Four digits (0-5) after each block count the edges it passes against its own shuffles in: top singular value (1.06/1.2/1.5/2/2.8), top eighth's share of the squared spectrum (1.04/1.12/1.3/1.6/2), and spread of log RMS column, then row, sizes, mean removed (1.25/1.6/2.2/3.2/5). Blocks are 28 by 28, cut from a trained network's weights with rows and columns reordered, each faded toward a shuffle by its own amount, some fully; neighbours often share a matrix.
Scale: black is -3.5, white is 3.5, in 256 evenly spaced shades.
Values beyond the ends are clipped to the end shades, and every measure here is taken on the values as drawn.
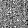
1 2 0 0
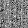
2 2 0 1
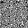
1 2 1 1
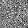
0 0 0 0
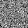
0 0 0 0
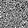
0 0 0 0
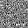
2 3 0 2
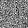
0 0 0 0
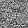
2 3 0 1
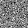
0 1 0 0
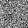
1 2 0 1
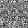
3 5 1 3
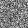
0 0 1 0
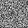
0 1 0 0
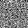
2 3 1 1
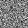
1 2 0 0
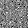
0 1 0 0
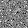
0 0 0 0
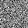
1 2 0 0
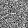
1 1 0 0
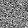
1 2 0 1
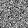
0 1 0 0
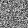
1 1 0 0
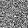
1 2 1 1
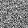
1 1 1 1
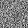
2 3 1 0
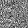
2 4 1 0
